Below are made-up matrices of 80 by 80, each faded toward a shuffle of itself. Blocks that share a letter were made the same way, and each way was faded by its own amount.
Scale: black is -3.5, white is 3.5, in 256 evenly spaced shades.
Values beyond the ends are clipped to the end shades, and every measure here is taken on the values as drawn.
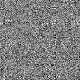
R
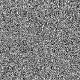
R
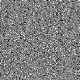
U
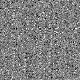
U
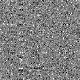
U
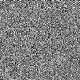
R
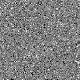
U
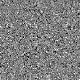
U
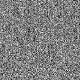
R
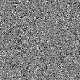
U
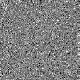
U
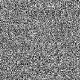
R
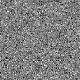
U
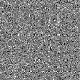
U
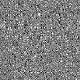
U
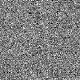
R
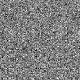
R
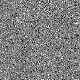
U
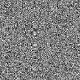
R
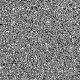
U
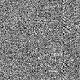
R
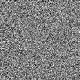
R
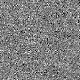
U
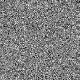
R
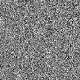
R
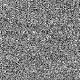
R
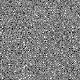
U
